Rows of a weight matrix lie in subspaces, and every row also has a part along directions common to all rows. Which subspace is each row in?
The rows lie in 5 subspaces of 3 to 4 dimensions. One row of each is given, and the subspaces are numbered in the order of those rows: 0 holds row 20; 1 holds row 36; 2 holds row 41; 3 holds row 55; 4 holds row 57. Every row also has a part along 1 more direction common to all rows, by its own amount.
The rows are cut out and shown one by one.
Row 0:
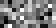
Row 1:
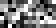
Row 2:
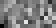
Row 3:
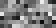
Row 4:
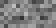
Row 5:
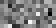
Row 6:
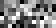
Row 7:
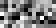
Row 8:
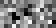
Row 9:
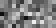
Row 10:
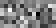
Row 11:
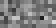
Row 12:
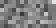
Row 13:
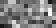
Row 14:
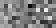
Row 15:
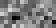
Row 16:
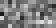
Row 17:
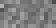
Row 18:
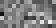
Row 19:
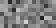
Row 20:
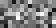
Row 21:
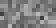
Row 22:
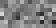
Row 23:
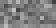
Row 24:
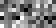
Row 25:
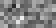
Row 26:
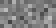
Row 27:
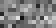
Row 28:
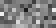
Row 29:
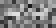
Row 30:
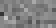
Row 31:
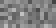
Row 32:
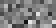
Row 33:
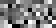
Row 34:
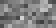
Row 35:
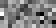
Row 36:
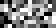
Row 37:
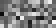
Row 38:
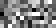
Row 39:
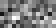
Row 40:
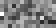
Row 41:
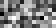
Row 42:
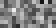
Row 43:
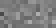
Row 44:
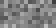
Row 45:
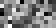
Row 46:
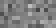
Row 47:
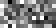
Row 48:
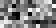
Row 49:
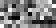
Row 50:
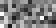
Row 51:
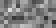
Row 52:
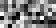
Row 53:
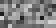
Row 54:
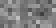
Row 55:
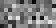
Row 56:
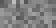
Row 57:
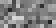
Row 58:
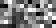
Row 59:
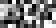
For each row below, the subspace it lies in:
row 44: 2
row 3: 1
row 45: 2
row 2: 1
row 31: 2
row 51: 4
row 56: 0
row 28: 3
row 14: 2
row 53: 4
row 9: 4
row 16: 4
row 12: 2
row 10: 1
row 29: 0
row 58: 3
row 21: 0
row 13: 1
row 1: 2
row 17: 2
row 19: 2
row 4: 4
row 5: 1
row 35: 0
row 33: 1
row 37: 3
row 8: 4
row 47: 3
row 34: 1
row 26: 0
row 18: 4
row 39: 4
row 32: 1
